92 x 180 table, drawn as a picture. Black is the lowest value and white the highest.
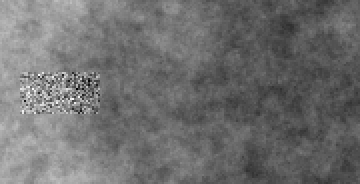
Odd rows or columns: none. Odd patch: rougher, in the middle left. Roughest part: middle left. Slope: up to the left. Grain: blotchy.
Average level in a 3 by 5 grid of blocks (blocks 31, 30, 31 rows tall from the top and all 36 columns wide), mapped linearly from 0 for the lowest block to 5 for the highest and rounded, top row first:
5 3 2 0 1 | 5 2 1 0 0 | 5 3 2 1 0
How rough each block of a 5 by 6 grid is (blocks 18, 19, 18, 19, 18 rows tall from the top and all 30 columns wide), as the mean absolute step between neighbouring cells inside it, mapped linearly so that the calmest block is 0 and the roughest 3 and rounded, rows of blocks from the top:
000000
000000
330000
000000
000000
